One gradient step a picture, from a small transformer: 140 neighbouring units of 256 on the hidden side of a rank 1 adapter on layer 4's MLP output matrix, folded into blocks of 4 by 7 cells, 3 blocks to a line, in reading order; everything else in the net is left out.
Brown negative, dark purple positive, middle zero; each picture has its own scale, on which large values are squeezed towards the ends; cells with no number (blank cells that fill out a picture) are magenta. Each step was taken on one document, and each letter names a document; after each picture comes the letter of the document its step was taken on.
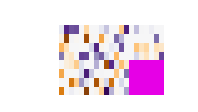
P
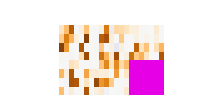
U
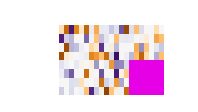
P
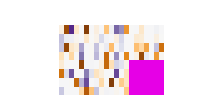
P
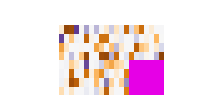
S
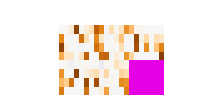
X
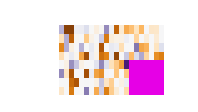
U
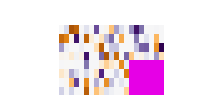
S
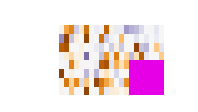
S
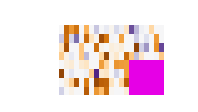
S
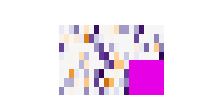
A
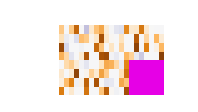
X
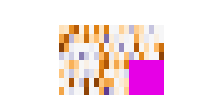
U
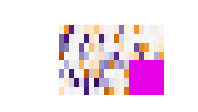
P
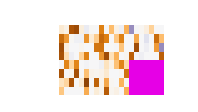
X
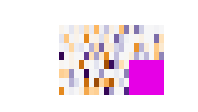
P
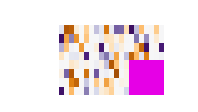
U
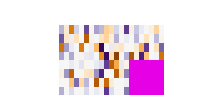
U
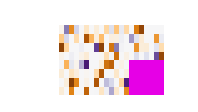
A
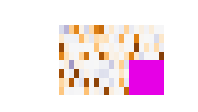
X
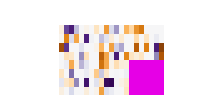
S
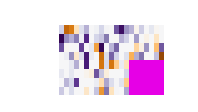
S
